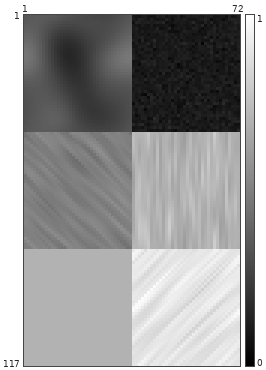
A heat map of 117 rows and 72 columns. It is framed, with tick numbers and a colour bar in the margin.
The table splits into 3 rows of 2 panels. Panel 1,1: low, smooth. Panel 1,2: very low, fine-grained, faint in contrast. Panel 2,1: middling, slanting down to the right, faint in contrast. Panel 2,2: high, streaked downward, faint in contrast. Panel 3,1: high, flat. Panel 3,2: very high, slanting up to the right, faint in contrast.
